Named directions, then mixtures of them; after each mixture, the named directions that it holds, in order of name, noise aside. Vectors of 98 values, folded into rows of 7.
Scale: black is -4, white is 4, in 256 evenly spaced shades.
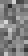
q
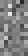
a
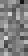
a, q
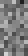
a, q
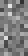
a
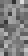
a, q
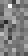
a, q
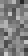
a, q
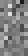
a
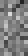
a, q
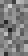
q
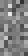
a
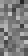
a, q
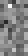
a, q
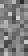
a, q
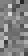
a
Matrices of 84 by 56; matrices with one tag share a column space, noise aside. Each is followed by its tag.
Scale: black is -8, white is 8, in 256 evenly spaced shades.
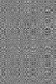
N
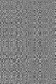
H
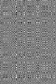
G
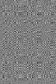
G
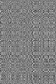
H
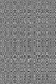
H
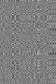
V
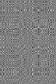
N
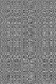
H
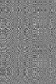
N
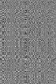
H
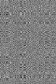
G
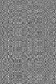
H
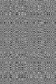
G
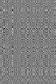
N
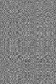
H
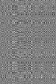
G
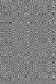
G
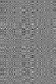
N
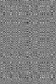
G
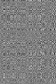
V
